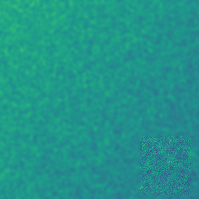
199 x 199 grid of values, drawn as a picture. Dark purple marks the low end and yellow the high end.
Odd patch: rougher, in the bottom right. Odd rows or columns: none. Grain: blotchy. Slope: up to the top left.
